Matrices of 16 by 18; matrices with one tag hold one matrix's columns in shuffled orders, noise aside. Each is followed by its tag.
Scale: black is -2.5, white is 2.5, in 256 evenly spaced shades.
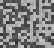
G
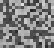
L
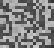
G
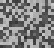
L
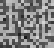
G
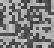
G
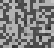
G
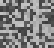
G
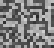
G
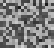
L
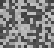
G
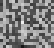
G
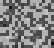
L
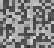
G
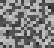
L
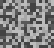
G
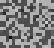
L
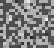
L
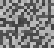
L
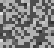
L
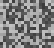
G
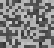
L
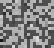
L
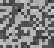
L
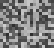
G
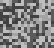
G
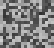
G
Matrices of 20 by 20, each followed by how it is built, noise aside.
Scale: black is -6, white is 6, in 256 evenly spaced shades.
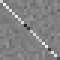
diagonal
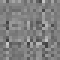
low rank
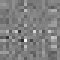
low rank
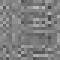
low rank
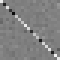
diagonal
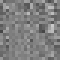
low rank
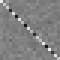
diagonal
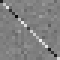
diagonal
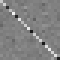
diagonal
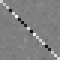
diagonal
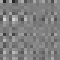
low rank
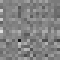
low rank
